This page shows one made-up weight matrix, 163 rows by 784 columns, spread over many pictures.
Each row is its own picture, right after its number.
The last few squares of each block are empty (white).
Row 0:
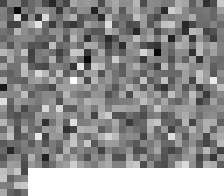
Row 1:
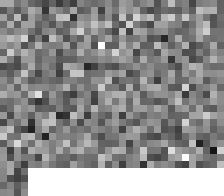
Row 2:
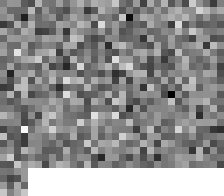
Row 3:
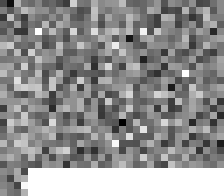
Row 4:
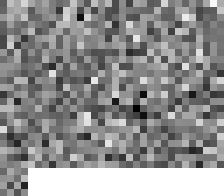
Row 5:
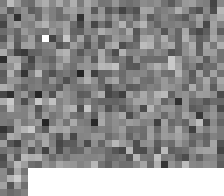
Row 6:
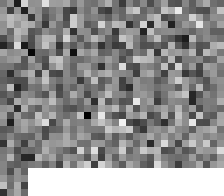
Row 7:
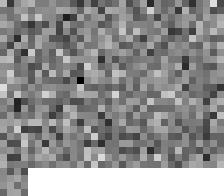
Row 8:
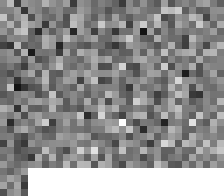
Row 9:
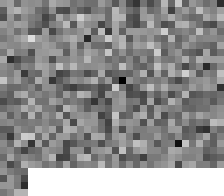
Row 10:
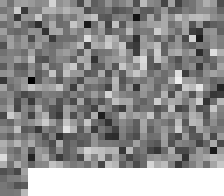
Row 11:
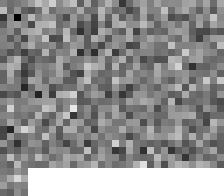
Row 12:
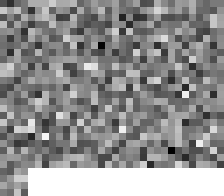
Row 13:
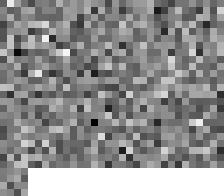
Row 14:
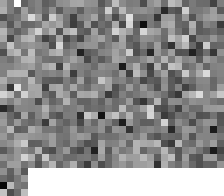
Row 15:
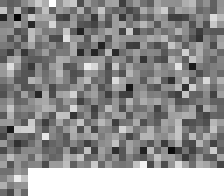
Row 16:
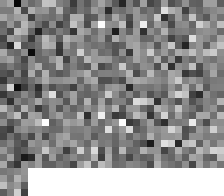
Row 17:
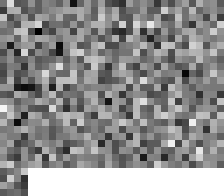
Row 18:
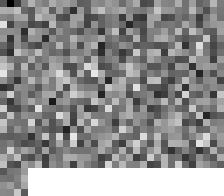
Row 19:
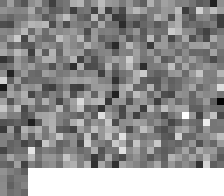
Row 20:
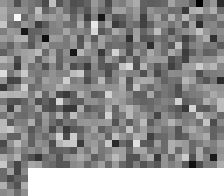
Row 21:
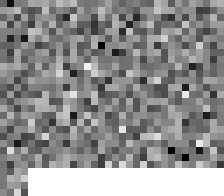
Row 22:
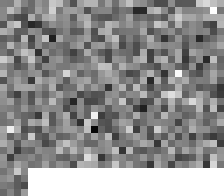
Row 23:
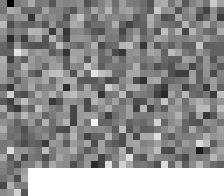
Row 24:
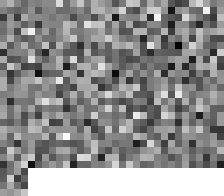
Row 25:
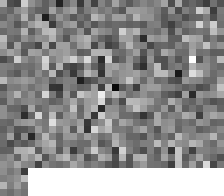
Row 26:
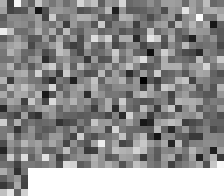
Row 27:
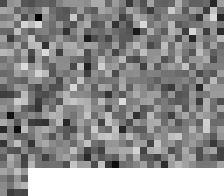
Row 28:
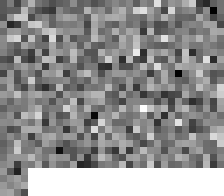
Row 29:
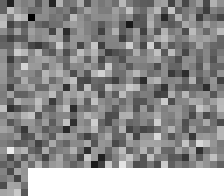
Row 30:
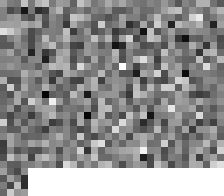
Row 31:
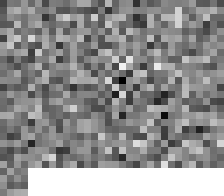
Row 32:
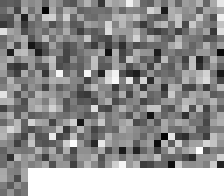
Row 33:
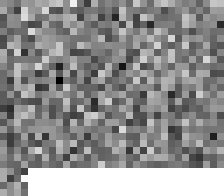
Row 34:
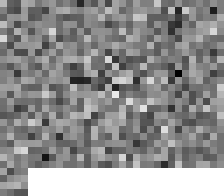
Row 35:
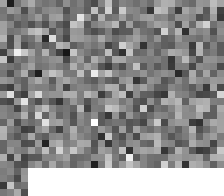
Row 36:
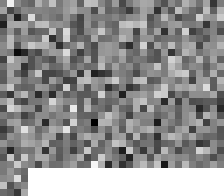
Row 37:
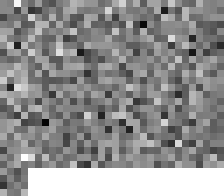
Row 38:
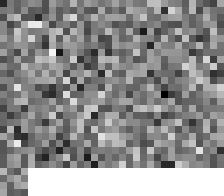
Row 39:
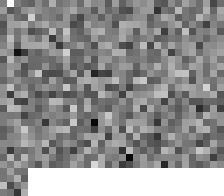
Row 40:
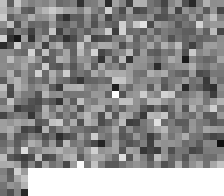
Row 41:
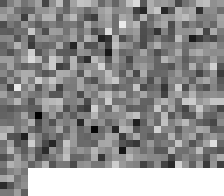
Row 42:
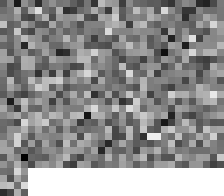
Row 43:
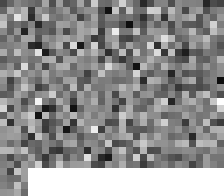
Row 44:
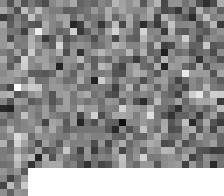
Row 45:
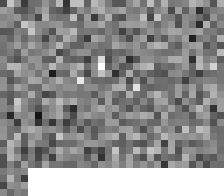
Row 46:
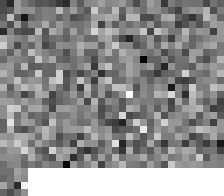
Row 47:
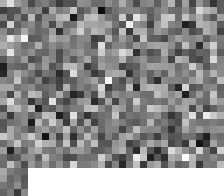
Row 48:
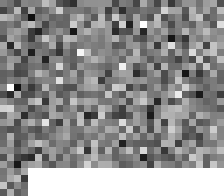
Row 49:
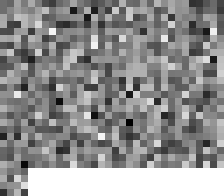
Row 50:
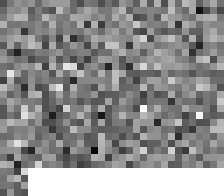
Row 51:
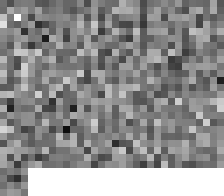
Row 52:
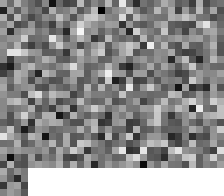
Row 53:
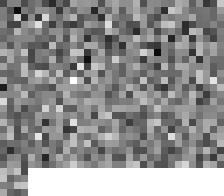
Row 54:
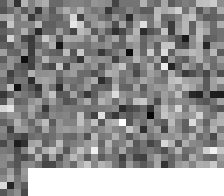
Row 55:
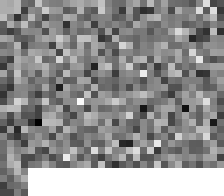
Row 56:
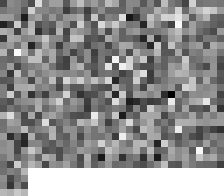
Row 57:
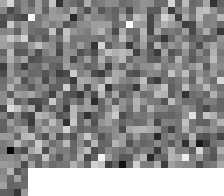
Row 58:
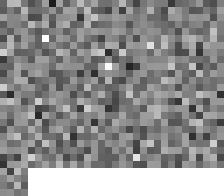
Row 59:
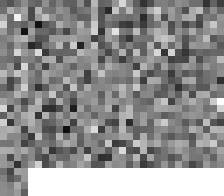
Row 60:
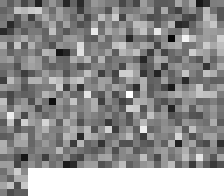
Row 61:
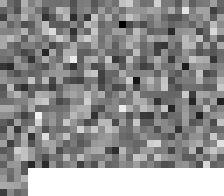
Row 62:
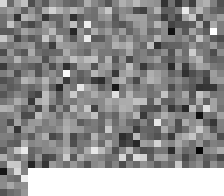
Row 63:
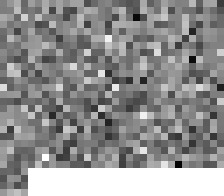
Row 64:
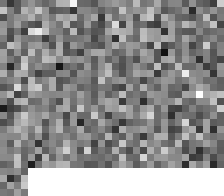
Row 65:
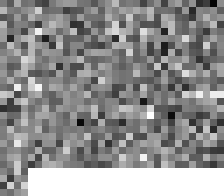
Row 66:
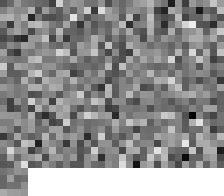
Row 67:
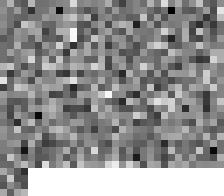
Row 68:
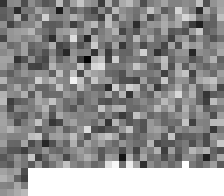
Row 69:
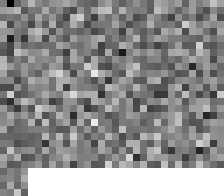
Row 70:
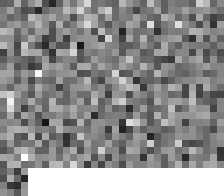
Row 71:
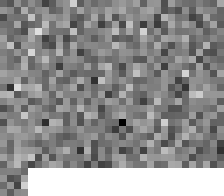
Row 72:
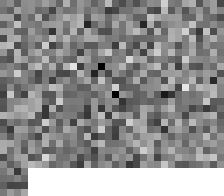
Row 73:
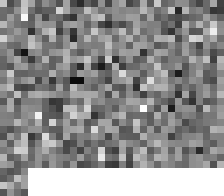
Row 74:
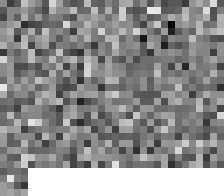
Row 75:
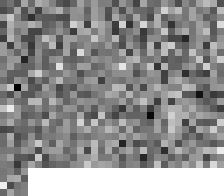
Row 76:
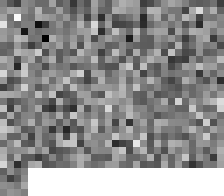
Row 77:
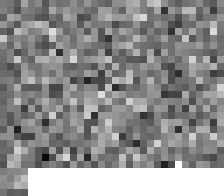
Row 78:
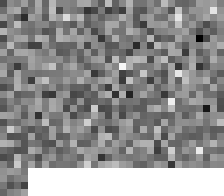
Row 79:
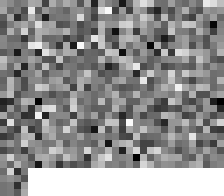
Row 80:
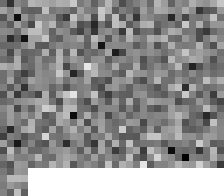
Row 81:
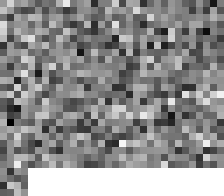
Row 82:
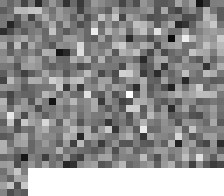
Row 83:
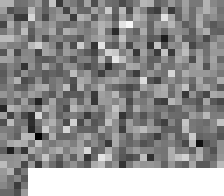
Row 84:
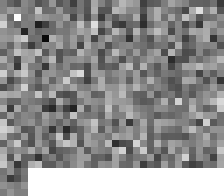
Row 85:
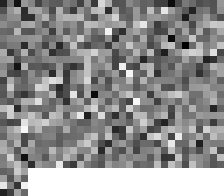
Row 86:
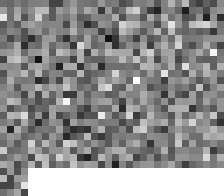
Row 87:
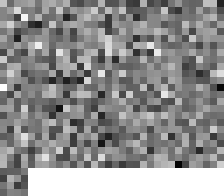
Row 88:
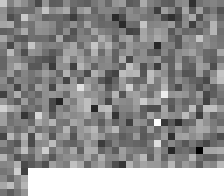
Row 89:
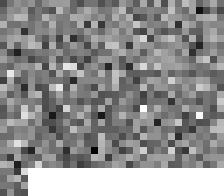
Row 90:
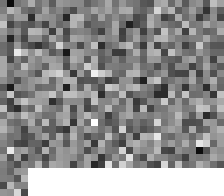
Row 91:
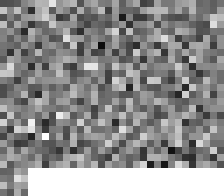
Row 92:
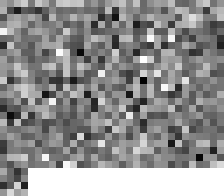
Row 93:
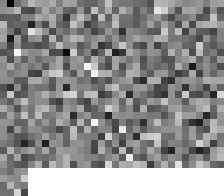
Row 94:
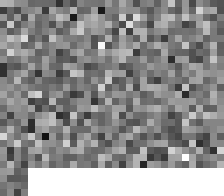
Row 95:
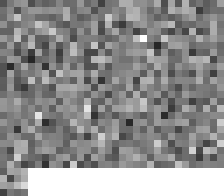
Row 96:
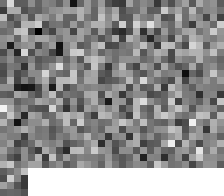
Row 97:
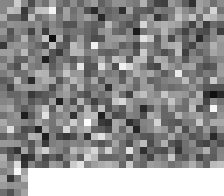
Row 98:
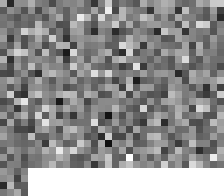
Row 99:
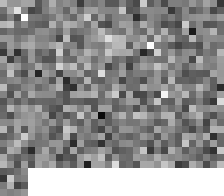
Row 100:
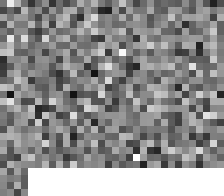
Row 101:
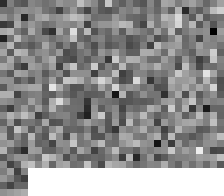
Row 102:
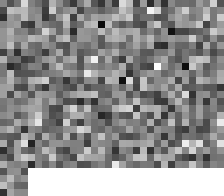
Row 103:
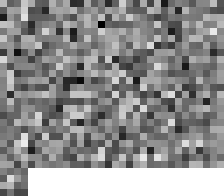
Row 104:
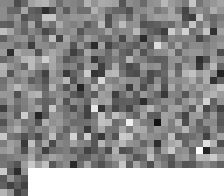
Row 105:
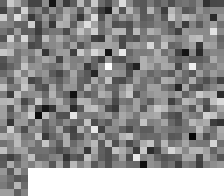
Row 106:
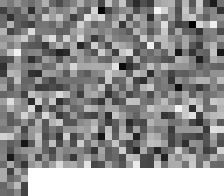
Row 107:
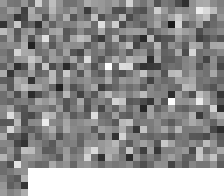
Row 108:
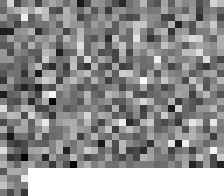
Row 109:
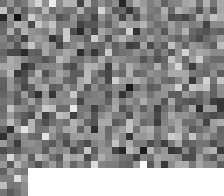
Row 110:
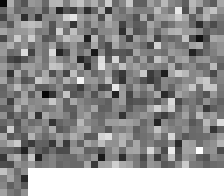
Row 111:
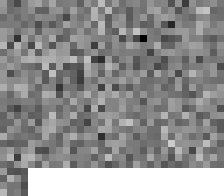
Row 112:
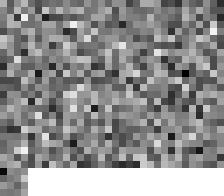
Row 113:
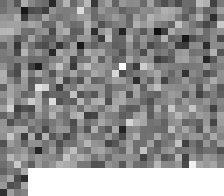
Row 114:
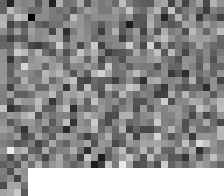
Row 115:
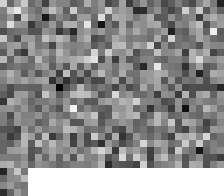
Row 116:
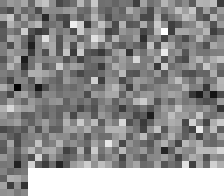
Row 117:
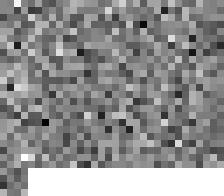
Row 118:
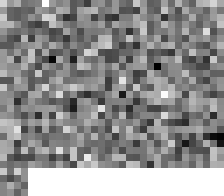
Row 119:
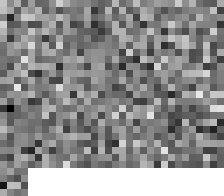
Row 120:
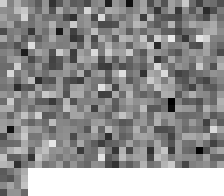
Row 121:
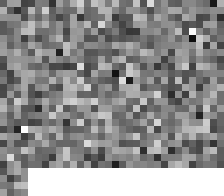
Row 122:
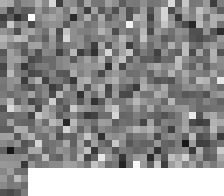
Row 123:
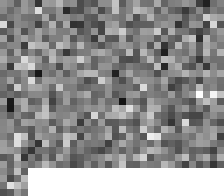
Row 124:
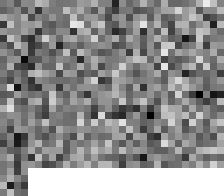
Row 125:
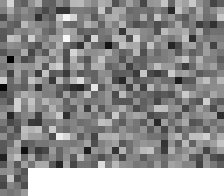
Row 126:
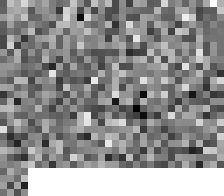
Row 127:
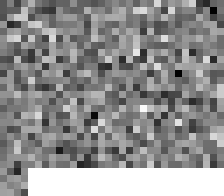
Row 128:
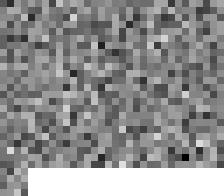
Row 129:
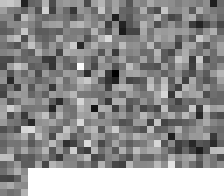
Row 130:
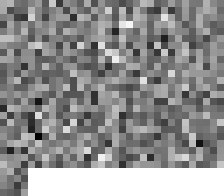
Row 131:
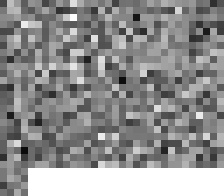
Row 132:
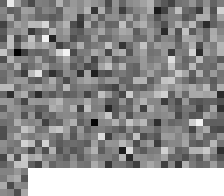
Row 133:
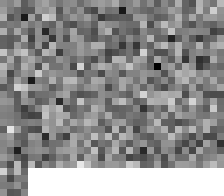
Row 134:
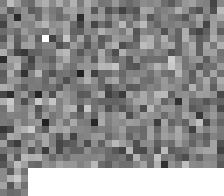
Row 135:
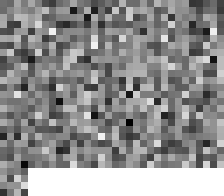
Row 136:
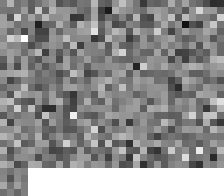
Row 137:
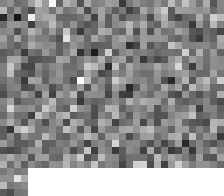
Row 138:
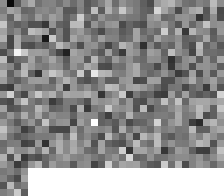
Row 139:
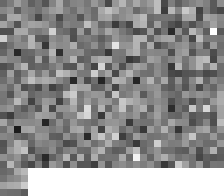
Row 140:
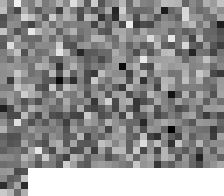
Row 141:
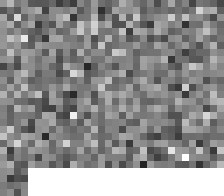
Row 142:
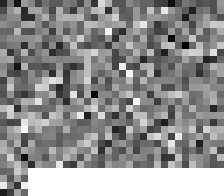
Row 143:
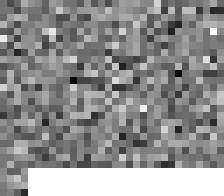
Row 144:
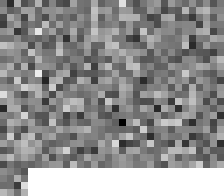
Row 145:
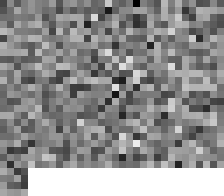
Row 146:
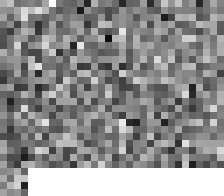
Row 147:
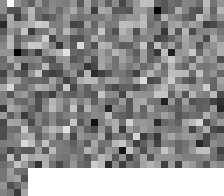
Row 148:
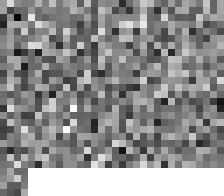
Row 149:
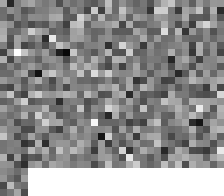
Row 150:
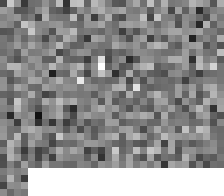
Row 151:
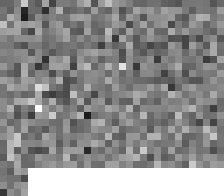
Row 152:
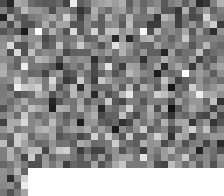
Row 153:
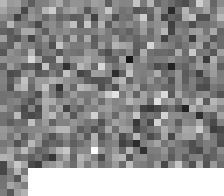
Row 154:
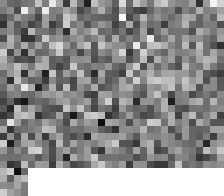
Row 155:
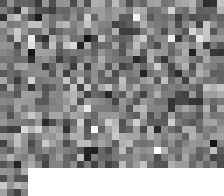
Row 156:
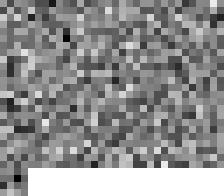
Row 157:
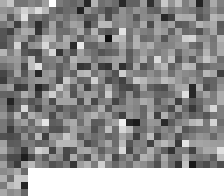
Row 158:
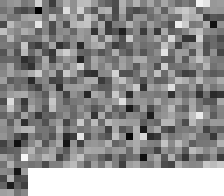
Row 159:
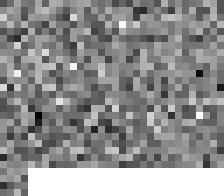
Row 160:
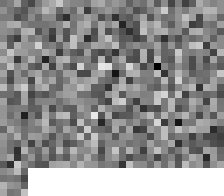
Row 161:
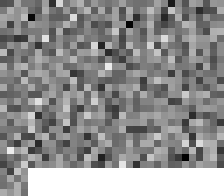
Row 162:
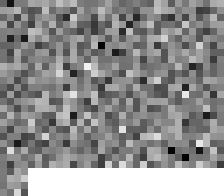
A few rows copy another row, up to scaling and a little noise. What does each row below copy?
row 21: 162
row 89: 50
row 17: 96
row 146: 157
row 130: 83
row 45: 150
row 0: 53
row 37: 117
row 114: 29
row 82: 60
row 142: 85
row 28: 127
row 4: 126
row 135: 49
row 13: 132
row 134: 5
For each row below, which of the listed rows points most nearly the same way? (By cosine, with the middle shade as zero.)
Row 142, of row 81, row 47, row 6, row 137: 6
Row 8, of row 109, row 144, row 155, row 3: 109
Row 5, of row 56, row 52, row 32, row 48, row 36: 36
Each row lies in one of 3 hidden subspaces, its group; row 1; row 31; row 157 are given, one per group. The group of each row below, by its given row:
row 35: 1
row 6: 157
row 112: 31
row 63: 31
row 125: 31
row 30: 157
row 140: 157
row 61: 31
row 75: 157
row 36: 1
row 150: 31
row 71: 157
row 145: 31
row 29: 1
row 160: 31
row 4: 157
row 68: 31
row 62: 31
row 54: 157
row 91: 1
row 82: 157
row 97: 31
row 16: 157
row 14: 157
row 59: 1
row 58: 1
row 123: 157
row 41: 31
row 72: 31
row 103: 31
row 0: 31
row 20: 1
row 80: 1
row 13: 1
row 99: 31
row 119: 157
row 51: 1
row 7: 31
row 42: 157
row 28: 31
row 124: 157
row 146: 157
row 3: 157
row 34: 31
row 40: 31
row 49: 31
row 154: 157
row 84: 1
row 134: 1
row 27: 31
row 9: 31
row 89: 31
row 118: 31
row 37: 157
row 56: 31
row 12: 1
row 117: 157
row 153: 31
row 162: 1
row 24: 31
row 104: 31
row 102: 31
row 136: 1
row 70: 157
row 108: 157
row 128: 1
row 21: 1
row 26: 157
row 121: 31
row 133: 31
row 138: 1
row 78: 31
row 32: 31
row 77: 31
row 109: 1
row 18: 1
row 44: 157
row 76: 1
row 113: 157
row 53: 31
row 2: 31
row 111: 31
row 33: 157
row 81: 157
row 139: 31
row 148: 1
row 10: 31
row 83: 1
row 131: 31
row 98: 1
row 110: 31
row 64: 157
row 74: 31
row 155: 31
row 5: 1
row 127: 31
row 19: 31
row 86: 31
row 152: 157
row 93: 1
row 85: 157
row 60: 157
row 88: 31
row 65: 157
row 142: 157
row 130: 1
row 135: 31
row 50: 31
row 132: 1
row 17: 157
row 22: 31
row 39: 1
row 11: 1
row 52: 1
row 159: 31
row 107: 31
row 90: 1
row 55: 31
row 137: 1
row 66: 1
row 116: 157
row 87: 31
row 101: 31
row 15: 1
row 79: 1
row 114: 1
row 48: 157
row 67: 31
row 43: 1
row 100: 1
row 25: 31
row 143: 31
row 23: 1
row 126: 157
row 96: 157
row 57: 1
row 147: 1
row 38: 31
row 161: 1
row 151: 157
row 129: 31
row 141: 1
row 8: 157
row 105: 1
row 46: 157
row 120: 31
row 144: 157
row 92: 157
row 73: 31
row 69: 1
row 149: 1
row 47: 1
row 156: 1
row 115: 31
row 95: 31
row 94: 1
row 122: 1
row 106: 1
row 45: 31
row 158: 157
